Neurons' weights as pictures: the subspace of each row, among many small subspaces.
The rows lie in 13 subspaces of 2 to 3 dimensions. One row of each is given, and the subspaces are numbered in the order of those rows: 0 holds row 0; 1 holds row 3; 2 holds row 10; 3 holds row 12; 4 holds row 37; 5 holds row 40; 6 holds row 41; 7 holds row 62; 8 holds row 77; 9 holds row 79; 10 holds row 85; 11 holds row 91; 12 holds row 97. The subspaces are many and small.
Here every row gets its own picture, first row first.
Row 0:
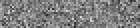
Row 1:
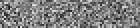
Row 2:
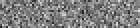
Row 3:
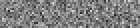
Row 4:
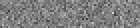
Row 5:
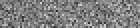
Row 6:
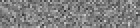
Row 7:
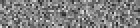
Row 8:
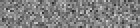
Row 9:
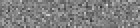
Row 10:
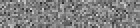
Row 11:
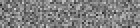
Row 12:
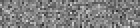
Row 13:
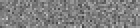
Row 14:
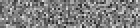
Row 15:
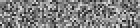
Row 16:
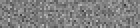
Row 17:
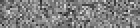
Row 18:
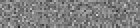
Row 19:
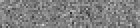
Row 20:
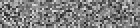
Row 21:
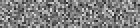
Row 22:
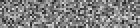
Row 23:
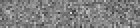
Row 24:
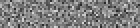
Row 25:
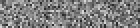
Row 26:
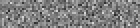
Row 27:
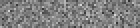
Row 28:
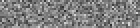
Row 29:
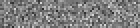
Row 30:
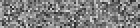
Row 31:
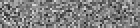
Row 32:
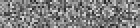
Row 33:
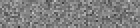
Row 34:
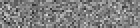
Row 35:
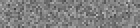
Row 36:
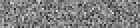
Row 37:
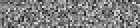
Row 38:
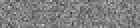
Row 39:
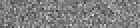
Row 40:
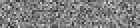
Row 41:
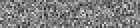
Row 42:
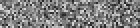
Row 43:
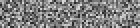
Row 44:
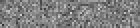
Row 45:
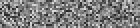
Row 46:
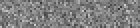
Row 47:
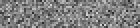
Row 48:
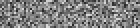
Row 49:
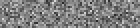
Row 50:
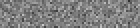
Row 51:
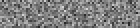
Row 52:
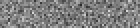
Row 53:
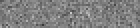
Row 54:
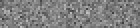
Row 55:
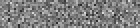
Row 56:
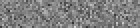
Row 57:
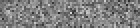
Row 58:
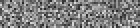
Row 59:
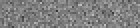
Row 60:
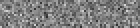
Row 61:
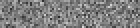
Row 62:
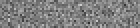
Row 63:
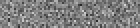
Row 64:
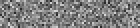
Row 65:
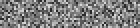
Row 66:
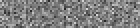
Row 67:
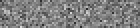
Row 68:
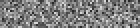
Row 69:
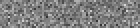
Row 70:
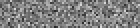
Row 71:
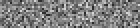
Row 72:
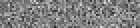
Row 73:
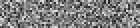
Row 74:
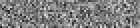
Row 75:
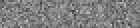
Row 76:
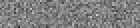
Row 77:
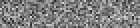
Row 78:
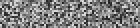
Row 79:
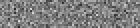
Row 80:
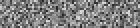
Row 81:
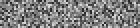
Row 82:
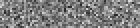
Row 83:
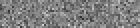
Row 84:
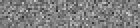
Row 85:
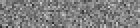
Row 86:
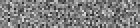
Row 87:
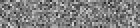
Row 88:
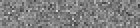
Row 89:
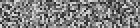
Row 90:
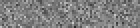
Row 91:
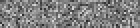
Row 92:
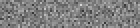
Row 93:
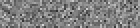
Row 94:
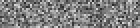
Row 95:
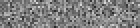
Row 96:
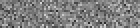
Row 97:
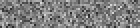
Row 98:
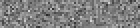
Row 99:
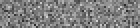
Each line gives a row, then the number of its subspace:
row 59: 4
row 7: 10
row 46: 12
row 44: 11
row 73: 5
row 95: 11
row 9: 0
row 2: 10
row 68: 1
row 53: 5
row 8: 1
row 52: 12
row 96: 4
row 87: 5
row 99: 12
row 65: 6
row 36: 10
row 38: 5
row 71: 0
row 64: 5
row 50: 9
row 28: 2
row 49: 1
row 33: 1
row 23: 3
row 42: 4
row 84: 0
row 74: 7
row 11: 3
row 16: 7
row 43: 3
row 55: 7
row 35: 3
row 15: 11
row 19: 5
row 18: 9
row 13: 12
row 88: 0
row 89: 1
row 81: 6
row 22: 8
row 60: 12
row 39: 10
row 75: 2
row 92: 6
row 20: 8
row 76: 9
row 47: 12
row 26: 4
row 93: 9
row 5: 4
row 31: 8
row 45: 8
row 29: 10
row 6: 2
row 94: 9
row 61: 12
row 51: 2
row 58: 3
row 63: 7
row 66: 2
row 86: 7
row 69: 12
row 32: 11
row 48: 9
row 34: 8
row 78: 1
